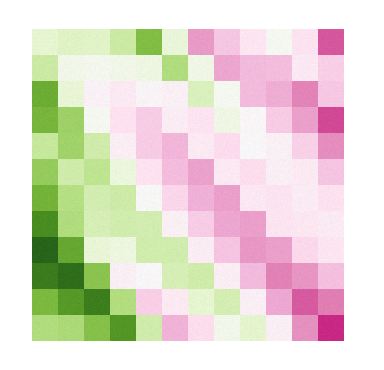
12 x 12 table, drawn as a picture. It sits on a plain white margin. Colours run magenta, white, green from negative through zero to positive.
Slope: up to the left. Ninth with the highest average: bottom left. Grain: diagonal, down to the right.
